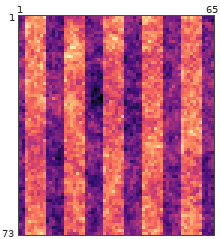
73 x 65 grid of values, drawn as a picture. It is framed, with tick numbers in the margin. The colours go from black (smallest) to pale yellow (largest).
The centre is the ninth with the lowest average. The grain runs up and down. Upright stripes repeat 5 times across the table.
